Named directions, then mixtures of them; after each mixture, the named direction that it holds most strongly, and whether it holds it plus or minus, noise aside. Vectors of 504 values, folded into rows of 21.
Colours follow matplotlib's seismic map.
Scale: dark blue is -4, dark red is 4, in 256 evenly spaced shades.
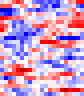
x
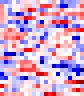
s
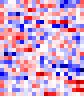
s, plus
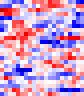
x, minus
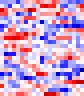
s, plus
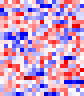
s, minus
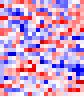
s, plus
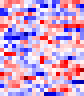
s, minus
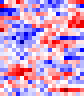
x, plus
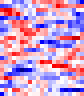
x, minus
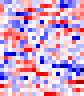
s, plus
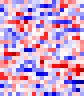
s, minus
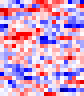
x, minus
